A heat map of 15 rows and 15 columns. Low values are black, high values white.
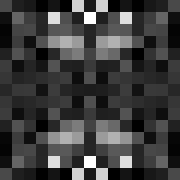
Slope: none. Mirror symmetry: left to right and top to bottom. Histogram: skewed, a long tail of high values.
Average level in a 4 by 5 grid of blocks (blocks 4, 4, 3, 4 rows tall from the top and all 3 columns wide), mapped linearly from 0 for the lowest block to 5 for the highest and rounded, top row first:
0 3 5 3 0 | 0 0 1 0 0 | 0 0 1 0 0 | 0 3 5 3 0
